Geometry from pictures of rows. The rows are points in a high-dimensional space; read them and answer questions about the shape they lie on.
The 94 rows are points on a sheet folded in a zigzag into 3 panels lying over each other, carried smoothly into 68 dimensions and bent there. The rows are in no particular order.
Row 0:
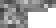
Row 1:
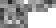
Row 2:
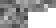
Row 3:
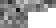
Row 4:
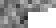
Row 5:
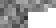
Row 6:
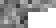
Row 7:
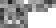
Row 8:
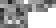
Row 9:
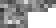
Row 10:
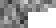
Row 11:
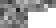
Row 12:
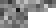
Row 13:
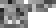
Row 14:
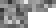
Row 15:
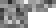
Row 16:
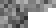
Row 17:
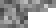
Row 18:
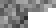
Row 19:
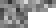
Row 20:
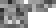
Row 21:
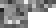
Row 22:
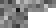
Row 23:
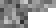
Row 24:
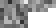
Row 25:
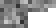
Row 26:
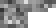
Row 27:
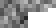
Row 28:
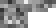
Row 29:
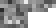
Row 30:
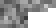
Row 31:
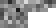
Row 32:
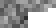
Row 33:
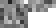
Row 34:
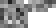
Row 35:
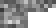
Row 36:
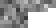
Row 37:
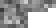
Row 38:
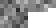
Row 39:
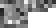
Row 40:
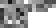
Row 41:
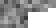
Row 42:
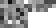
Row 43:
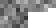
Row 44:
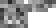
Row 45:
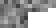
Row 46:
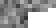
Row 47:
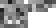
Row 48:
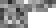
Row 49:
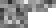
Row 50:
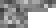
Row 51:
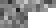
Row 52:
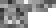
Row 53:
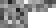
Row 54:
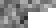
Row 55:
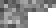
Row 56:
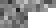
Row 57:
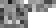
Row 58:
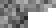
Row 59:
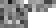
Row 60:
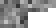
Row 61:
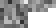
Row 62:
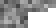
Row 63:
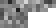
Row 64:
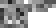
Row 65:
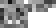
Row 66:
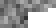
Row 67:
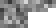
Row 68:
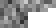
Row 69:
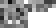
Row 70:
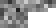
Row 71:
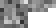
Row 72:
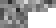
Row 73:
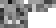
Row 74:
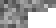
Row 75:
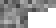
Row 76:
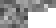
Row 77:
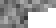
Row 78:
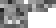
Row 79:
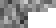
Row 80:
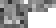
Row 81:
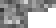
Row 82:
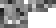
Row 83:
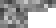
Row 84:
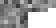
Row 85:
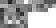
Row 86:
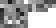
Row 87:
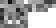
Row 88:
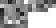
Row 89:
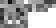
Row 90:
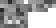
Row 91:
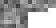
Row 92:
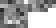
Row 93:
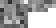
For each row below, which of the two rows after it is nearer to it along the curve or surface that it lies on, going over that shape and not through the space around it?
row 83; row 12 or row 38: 12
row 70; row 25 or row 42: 42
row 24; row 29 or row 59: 59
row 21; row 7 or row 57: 7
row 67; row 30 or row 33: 30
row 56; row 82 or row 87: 87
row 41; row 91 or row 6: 91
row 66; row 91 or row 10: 91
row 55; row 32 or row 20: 20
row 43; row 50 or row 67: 67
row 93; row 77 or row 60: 60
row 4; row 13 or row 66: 66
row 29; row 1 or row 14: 14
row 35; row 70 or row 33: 70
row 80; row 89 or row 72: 72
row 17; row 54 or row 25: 54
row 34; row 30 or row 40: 40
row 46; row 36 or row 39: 36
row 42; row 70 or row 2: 70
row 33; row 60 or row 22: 60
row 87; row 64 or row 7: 7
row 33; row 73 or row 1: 73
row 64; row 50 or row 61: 50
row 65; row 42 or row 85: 42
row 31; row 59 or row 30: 30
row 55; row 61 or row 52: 52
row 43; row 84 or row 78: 84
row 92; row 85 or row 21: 85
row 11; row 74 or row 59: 74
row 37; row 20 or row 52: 20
